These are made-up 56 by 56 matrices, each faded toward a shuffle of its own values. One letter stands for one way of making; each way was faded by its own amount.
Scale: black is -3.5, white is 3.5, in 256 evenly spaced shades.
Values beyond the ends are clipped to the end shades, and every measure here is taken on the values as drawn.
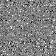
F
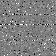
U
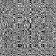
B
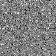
F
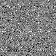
F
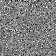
F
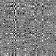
B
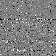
U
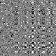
B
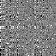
B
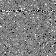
U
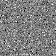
F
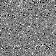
F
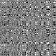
B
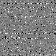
U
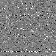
U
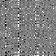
B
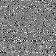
U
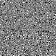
F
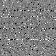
U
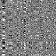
B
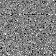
F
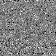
F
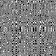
B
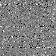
U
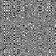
B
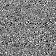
F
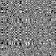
B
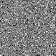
F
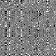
B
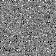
F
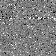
U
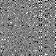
B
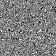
F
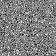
F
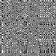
B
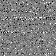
U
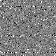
F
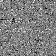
F
